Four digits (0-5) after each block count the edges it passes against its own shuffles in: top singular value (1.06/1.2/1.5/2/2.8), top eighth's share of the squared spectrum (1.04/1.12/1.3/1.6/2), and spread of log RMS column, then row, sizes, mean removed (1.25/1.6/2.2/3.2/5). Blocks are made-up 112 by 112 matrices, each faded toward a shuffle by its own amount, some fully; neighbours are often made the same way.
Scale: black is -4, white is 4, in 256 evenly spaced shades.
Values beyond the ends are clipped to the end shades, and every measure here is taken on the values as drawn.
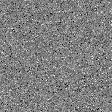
2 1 0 0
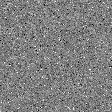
0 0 0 0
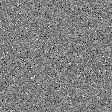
0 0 0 0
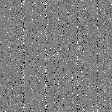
2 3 3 0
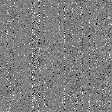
2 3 3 0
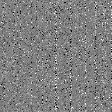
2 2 3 0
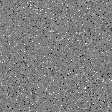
0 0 0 0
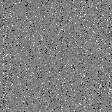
1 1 2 0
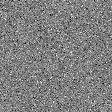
1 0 0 0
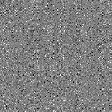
4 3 2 2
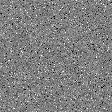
2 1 0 0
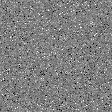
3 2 0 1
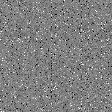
3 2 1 0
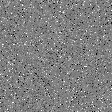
0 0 0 0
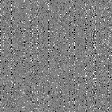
4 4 3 1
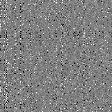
4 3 2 1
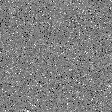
0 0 0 0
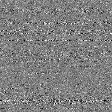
2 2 0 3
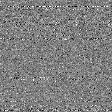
2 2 0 3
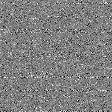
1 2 0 3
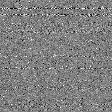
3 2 0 3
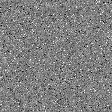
0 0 0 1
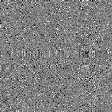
4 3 2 2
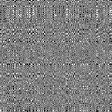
5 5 3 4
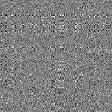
5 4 3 3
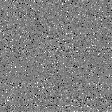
3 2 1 2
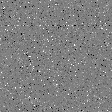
2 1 0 0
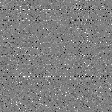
4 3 1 2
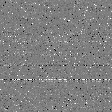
4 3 0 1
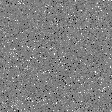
1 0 0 0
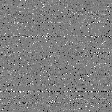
4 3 1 2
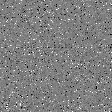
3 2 0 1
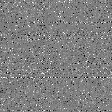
4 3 1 2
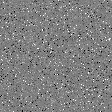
1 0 0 0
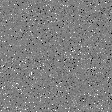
2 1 0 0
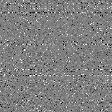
4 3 1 2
